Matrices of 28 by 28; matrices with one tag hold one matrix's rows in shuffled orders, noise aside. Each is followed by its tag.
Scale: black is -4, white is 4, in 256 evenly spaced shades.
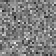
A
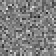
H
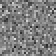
A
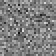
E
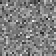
H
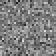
E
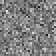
H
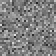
A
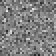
H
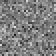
A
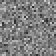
A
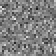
A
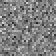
A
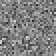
A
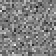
A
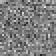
E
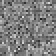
E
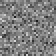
A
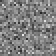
E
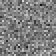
E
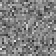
A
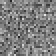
E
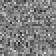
E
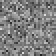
E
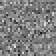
E
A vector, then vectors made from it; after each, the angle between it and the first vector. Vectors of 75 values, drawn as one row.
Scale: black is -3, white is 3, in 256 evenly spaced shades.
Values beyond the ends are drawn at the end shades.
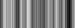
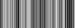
nearly parallel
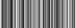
partly opposed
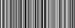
orthogonal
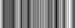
nearly opposite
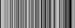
partly aligned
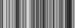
nearly parallel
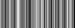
partly opposed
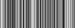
partly opposed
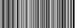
orthogonal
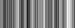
nearly opposite
